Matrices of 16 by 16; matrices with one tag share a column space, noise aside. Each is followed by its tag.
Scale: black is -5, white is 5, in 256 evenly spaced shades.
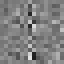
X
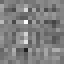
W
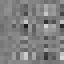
X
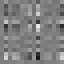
X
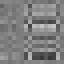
X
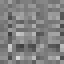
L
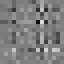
W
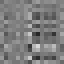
L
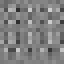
W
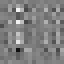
W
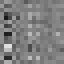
L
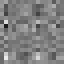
X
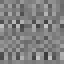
X
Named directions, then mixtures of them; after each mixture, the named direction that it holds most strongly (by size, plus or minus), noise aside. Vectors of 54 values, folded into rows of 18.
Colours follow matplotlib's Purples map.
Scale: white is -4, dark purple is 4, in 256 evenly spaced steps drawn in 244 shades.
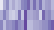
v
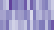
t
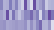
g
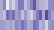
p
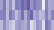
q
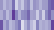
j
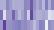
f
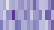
p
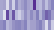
g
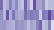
g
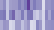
q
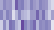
j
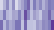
v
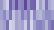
t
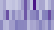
g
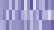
g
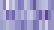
p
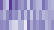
t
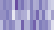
j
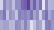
q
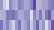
p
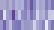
f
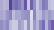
t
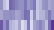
t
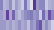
g
